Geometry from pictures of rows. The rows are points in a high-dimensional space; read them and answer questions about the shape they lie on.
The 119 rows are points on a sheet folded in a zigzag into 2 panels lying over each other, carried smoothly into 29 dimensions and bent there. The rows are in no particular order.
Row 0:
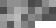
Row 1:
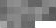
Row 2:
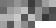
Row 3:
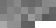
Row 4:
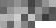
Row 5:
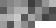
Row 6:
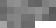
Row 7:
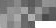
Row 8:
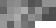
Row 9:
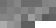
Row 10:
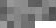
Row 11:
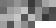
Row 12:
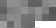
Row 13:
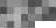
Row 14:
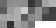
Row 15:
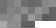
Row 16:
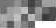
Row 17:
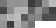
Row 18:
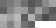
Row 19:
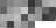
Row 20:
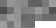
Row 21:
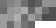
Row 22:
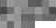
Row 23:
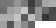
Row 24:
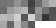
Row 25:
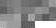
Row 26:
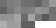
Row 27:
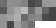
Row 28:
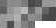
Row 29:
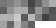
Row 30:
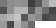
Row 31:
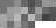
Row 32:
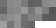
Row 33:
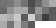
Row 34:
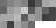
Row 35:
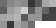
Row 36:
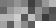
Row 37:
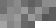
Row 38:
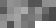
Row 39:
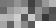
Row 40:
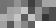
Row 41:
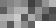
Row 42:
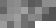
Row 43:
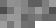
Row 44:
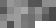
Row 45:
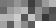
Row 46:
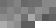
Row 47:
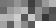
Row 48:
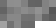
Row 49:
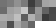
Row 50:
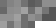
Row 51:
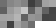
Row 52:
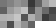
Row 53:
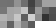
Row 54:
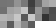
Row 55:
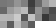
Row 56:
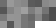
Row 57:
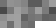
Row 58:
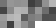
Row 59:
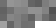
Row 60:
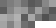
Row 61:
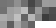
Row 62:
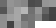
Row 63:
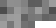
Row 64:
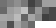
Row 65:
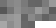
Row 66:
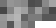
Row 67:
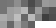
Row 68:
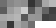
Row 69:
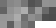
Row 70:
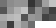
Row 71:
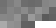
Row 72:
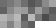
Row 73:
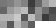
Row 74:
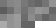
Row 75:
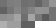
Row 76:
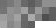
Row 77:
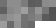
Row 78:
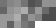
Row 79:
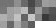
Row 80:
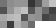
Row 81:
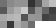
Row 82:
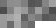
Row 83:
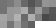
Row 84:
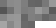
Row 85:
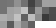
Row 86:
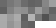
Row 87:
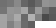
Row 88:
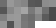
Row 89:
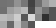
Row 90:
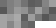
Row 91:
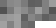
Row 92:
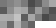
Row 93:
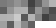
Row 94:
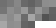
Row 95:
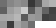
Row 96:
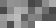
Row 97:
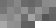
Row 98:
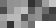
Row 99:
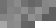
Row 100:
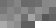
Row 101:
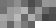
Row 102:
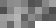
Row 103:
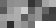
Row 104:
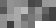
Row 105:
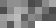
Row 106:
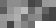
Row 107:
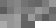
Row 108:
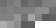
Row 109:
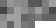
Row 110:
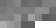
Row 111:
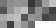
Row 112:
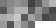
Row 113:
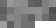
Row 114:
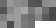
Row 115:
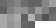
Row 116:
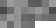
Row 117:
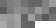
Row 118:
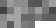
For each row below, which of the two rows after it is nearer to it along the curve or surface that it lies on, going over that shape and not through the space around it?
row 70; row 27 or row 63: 27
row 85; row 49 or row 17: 49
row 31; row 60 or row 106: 106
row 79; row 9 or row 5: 5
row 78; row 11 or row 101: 101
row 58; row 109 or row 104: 109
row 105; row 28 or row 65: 65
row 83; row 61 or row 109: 61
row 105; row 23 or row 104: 23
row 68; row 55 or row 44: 55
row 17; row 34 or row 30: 30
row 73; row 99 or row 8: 8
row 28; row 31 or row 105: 31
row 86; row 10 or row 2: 2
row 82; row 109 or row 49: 109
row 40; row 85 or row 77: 85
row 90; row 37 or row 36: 36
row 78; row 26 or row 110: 110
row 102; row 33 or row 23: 33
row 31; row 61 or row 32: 61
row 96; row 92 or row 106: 92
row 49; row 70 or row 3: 70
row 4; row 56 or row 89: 89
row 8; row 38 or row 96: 38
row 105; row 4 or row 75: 4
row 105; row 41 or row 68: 41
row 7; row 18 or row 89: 89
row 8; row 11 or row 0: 11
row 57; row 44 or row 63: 63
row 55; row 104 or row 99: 104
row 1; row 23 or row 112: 23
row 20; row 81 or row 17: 17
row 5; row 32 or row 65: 65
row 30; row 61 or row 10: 61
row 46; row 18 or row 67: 67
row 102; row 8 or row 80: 80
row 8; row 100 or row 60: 100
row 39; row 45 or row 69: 45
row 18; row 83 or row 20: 20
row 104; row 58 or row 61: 61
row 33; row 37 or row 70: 70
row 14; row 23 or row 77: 23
